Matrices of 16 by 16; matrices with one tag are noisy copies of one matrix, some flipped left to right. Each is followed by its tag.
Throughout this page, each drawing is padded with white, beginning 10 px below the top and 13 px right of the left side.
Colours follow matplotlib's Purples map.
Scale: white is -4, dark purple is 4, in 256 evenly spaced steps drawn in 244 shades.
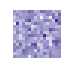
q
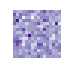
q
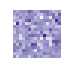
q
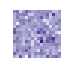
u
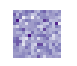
q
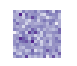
u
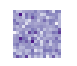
u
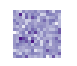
u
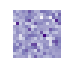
q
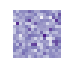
q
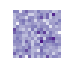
u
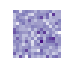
u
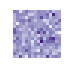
u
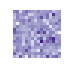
u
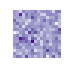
u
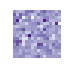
q
